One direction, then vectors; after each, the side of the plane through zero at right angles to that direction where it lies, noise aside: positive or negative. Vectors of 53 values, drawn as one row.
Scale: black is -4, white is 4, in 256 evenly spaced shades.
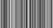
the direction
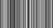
negative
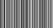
positive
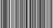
positive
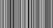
negative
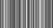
negative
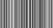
positive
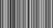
negative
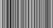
negative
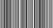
positive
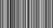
negative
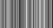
negative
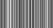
positive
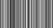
negative
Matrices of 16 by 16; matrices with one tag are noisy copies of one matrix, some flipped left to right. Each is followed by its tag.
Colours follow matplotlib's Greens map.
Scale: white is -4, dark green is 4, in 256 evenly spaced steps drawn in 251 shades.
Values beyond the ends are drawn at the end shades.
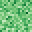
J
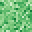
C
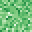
J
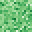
C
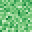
J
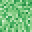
J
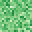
J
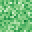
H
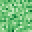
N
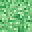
N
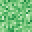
N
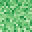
J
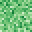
J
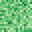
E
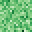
J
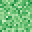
J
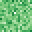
E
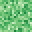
H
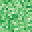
N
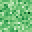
H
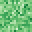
H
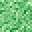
C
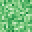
N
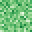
J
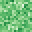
H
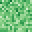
E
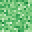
N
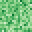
E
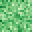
N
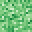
N
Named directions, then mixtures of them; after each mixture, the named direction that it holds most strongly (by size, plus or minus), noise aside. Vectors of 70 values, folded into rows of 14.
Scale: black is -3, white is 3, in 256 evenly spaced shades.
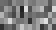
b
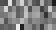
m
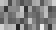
m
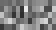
b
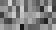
b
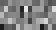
b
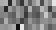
m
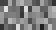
m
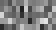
b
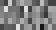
m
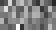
m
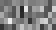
b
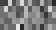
m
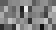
b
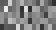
m
